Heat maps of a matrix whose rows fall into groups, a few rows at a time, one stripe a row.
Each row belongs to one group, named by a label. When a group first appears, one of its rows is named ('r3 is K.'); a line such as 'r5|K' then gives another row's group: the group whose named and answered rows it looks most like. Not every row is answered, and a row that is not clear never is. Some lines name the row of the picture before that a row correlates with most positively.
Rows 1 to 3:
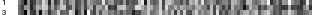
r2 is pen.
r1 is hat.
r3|hat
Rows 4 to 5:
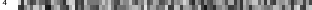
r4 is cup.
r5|cup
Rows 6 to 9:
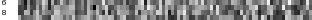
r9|cup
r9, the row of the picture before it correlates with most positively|4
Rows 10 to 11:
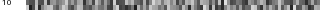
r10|pen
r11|cup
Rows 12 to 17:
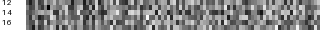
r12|cup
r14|cup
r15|hat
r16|pen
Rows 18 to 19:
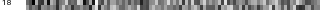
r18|hat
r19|cup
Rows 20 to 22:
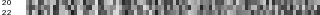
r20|cup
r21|cup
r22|cup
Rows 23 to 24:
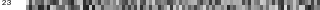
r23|cup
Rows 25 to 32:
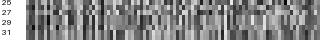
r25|cup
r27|cup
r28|hat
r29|hat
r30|hat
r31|pen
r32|pen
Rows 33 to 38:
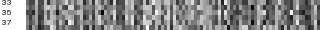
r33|pen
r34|pen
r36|pen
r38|hat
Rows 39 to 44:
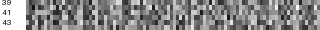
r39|cup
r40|hat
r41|cup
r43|cup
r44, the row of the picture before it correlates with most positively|33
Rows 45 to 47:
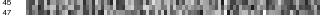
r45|pen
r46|pen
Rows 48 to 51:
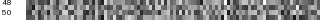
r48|hat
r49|pen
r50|hat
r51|pen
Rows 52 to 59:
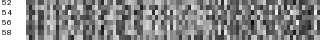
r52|pen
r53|cup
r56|pen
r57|pen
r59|cup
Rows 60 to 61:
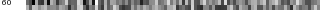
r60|hat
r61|cup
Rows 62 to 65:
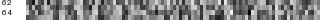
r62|pen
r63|cup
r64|cup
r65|cup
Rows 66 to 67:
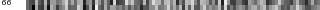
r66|pen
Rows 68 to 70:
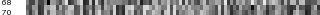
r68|hat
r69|pen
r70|pen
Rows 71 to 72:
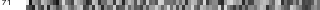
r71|cup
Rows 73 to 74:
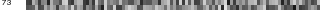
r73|hat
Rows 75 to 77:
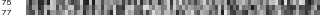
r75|hat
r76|pen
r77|pen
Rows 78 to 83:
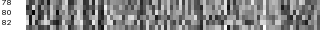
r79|hat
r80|hat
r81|cup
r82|cup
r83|hat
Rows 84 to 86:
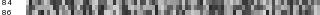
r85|cup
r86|cup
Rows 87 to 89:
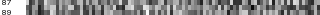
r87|cup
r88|pen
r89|hat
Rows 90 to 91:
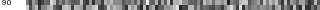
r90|hat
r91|cup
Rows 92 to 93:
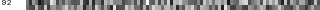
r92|hat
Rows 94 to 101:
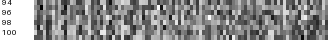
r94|cup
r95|hat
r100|cup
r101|pen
